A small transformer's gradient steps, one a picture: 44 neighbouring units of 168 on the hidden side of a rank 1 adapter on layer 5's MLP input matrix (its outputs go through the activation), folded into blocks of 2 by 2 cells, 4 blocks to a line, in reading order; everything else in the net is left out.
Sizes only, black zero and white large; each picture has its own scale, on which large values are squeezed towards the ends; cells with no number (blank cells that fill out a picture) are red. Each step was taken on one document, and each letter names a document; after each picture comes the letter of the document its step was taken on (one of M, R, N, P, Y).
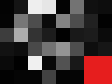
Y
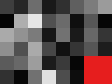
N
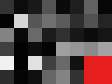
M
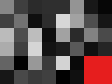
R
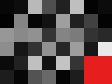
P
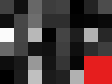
R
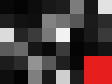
N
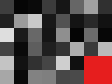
M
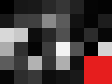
P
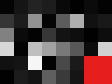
P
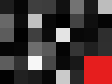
N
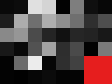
Y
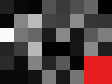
R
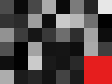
M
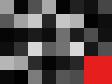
M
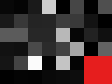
Y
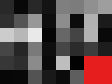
R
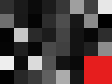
N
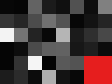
Y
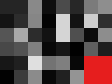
R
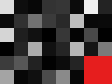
M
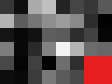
M
